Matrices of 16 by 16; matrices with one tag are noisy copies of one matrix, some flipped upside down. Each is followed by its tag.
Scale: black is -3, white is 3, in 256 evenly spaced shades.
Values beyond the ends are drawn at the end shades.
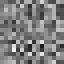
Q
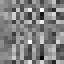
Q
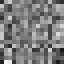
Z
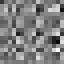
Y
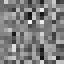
Q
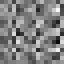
Y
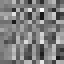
Q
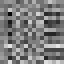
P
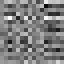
P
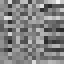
P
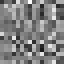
Q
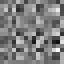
Y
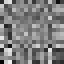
Z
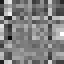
Z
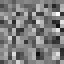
Y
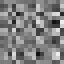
Y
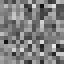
Q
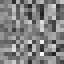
Q
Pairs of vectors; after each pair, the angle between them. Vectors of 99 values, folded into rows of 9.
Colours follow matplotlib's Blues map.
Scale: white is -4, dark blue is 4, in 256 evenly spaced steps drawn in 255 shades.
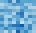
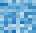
nearly opposite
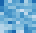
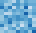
orthogonal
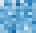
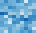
orthogonal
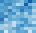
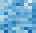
nearly opposite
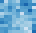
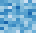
orthogonal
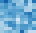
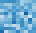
orthogonal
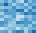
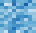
partly opposed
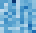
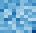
orthogonal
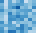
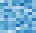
partly opposed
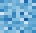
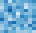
orthogonal
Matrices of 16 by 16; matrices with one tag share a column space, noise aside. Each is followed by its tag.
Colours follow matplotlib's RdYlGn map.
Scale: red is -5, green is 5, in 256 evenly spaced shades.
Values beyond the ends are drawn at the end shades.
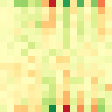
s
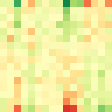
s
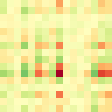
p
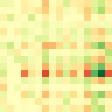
p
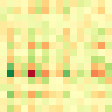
p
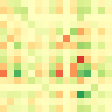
p
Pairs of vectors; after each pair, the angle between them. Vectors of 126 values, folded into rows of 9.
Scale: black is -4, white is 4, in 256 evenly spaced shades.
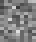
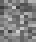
nearly parallel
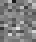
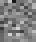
nearly parallel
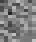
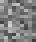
nearly opposite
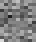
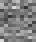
nearly parallel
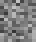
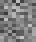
nearly parallel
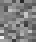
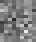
orthogonal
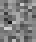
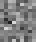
nearly parallel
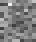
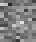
nearly opposite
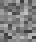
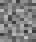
orthogonal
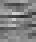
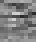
nearly parallel
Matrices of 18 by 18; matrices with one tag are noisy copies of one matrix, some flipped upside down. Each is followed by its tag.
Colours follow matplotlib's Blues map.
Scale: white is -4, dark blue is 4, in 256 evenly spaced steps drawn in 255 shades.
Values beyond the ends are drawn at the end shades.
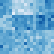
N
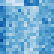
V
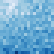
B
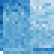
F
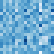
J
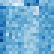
V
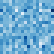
J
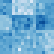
N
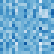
J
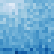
B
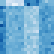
V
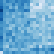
F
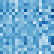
J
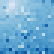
B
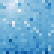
B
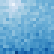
B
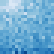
B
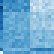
F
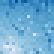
B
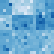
N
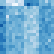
V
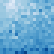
B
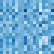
J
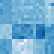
N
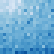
B
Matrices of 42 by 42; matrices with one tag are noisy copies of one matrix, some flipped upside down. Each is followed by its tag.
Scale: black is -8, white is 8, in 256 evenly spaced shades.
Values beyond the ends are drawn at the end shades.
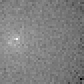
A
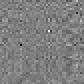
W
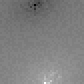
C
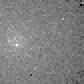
A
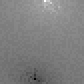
C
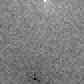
C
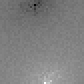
C
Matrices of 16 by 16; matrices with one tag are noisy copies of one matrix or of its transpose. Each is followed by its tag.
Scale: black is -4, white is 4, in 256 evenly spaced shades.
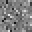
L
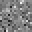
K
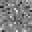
L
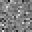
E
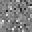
K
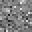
K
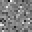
E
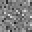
L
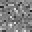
L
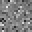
E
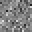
K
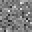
K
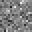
K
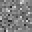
K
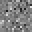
K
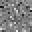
L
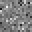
E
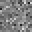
E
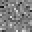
L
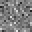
L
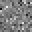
E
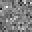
E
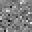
K
